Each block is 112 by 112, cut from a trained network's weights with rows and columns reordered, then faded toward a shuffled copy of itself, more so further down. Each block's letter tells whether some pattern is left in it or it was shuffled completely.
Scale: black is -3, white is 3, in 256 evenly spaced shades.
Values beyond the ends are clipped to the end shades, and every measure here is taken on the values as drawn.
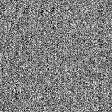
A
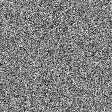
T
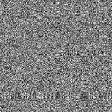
A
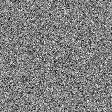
T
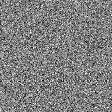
A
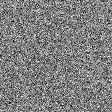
T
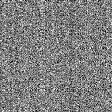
A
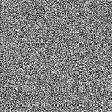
A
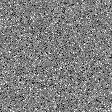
T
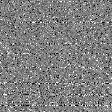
A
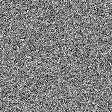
T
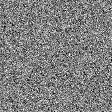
T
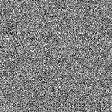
A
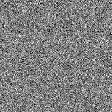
A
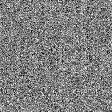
A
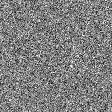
T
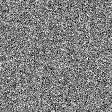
T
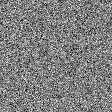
T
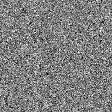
A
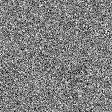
A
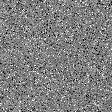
T
